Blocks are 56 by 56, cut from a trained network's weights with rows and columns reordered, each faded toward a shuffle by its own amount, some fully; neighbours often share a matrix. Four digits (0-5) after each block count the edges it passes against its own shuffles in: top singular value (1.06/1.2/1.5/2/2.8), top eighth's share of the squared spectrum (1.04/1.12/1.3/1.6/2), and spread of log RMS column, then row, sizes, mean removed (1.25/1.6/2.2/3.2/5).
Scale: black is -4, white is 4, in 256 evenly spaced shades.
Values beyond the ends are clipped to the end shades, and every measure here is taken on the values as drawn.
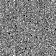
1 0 0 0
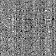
3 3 1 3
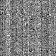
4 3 2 2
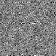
2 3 1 2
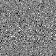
2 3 0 2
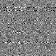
3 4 1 3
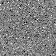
0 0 0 0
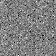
1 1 0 0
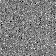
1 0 0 0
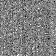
1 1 0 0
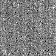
2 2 0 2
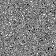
0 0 0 0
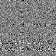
3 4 1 3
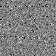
2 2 0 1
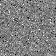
0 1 0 0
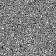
1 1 0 0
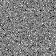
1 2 0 0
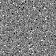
0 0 0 0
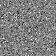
0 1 0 0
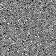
0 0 0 0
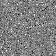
0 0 0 0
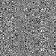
3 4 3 2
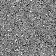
1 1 0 1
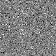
1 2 0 1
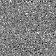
1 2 0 1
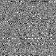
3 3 1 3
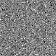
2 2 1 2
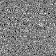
2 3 0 2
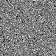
1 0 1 0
